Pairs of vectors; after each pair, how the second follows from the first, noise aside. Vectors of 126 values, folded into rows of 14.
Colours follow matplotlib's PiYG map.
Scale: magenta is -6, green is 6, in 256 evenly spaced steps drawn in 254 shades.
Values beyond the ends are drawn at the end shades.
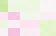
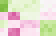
scaled up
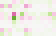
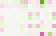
wrapped around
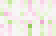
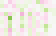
wrapped around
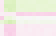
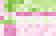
scaled up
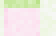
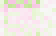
sign-scrambled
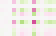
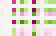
scaled up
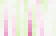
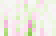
sign-scrambled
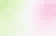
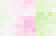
wrapped around
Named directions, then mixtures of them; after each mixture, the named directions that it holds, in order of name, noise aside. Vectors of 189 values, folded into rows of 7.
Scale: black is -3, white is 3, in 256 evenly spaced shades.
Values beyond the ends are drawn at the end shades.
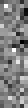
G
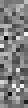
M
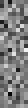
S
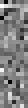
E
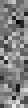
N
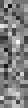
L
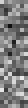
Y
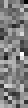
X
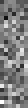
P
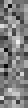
L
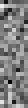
E, P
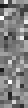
E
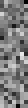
X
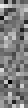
E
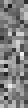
G, L, X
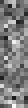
L, N, P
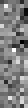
G
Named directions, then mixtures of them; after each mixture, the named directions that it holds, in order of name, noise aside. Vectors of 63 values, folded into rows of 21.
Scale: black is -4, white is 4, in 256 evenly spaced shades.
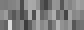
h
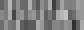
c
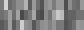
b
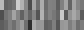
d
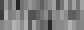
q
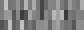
b, h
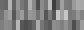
c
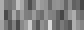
c, h, q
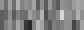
c, d, h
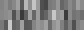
b, h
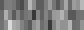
c, h, q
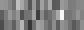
b, c, d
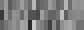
d, q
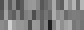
h, q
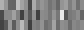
b, d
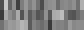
b, q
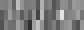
c, d
